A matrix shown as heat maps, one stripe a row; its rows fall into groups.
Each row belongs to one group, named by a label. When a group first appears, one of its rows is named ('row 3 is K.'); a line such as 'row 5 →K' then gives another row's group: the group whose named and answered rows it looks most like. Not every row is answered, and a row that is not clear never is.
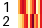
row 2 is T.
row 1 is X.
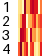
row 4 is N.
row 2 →X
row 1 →T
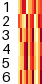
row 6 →N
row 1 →X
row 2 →N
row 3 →N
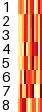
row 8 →X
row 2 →T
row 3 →T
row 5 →T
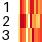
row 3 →X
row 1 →X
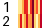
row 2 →N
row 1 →T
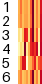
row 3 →T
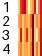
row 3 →N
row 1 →X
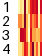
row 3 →X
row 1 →T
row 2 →T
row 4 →T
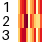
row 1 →X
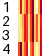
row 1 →N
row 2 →T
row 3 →T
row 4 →N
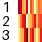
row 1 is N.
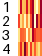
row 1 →N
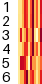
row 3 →N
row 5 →X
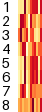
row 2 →X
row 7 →X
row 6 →T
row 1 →T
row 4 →X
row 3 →N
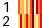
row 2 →N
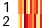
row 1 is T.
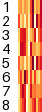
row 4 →X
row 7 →X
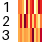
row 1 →N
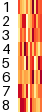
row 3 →X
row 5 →N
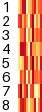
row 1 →X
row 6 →X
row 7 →N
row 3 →X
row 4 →X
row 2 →N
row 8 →X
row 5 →T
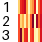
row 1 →X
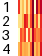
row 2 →T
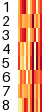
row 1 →X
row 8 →T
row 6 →X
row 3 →X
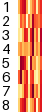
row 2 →X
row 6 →N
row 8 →X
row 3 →T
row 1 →X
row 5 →X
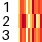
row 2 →X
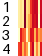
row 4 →N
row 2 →T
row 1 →T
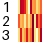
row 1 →X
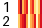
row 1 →N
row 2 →X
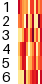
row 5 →X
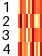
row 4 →N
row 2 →N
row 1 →X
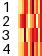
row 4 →T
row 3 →T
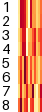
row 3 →X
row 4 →X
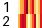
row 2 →X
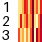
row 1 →T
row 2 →N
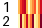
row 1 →X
